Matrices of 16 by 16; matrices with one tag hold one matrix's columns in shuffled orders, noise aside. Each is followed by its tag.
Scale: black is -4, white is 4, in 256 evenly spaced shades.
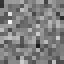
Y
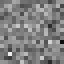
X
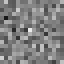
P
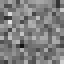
Y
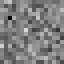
P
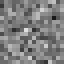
P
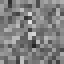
Y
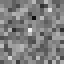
P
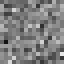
X
